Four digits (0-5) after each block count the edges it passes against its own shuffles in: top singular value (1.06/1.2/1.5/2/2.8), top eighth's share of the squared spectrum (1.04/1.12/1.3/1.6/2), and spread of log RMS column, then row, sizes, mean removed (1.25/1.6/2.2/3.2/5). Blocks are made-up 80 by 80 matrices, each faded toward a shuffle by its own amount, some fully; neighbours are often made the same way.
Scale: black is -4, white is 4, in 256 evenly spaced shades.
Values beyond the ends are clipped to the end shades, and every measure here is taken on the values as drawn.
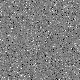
0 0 0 0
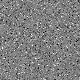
0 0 0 0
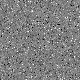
0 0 0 0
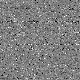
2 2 0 2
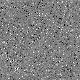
0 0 0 0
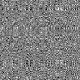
4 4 2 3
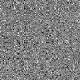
4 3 2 1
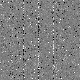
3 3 2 0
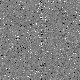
2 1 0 0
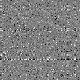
4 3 1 2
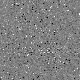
2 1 0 0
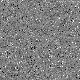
3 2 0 1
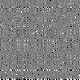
5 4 2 3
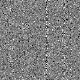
2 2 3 0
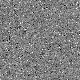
0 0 0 0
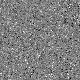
0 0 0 0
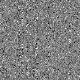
1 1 3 0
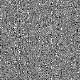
1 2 3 0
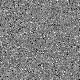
0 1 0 0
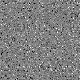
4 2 1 1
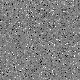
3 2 0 0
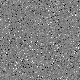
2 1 0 0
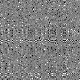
4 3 2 2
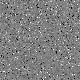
2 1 0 0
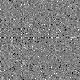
4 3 1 2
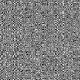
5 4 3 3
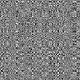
5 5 3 3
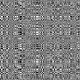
5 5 4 4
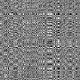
5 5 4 3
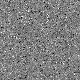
1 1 0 0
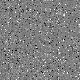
3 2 1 1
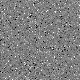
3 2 0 0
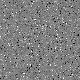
1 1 0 0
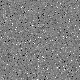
2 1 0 0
